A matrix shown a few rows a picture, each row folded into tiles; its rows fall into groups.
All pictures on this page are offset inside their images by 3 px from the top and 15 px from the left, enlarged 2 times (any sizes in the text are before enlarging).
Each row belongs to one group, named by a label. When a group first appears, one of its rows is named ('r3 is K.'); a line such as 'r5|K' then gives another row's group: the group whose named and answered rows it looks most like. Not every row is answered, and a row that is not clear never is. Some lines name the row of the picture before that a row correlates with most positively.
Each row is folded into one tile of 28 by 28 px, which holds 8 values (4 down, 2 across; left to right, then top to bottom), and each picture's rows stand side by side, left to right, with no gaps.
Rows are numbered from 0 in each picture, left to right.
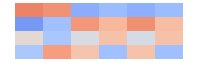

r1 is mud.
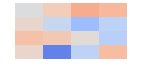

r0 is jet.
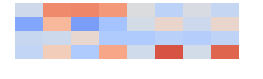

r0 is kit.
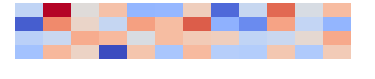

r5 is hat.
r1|jet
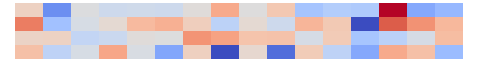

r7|mud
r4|jet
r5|mud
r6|kit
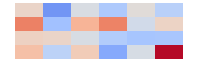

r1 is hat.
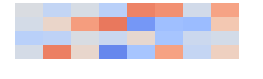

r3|kit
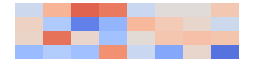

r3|jet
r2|hat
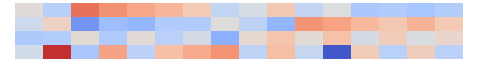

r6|mud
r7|mud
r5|hat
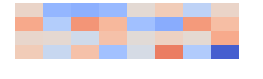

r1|mud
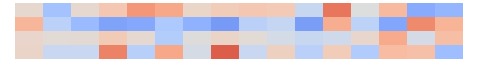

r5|kit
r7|mud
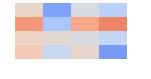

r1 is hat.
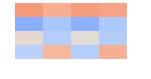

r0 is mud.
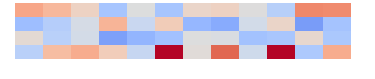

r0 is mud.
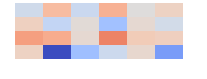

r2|jet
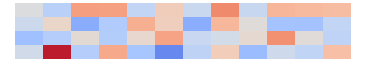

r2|hat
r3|kit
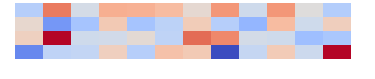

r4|kit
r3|jet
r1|kit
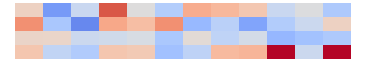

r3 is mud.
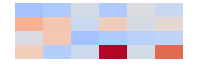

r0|mud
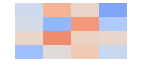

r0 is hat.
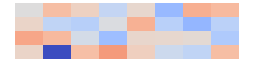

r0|jet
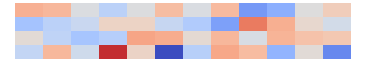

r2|jet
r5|jet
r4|mud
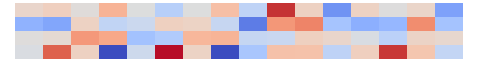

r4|kit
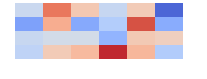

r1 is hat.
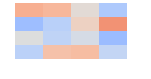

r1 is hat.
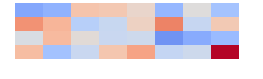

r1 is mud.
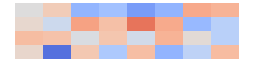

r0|jet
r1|mud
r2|mud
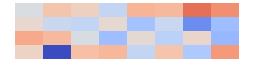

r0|jet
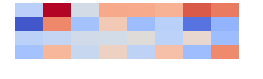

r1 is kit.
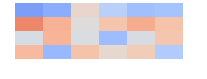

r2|mud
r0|mud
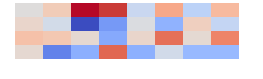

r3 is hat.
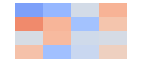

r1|kit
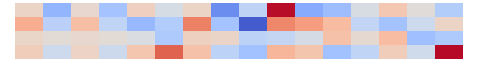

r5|mud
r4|kit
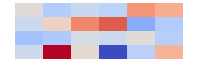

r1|hat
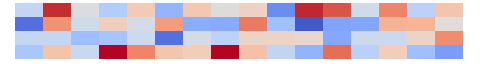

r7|hat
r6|kit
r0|kit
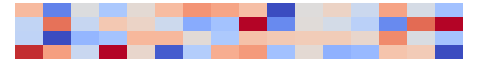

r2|jet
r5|jet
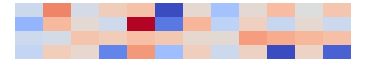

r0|kit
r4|jet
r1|jet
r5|jet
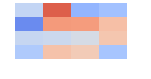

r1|mud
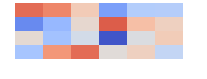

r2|mud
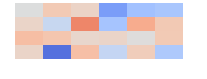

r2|mud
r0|jet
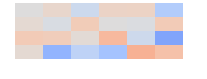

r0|jet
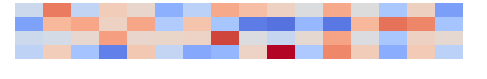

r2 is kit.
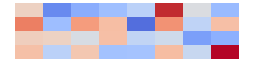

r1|mud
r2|kit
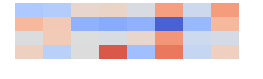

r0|mud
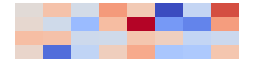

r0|jet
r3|kit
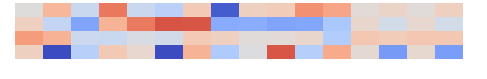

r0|jet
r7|jet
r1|kit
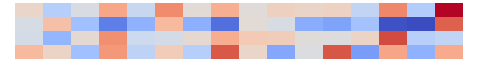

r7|kit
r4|jet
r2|kit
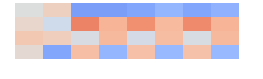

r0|jet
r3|mud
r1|mud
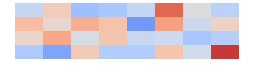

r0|hat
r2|kit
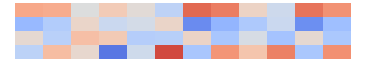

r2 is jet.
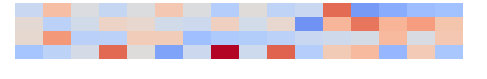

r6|mud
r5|kit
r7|mud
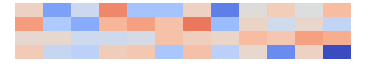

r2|mud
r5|jet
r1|kit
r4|jet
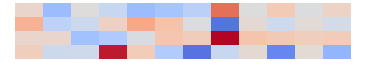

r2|mud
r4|jet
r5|jet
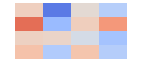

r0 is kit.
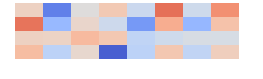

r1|jet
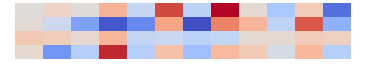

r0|jet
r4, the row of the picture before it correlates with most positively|0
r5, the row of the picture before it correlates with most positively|0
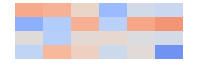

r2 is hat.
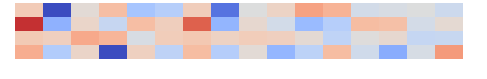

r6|hat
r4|jet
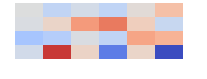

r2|jet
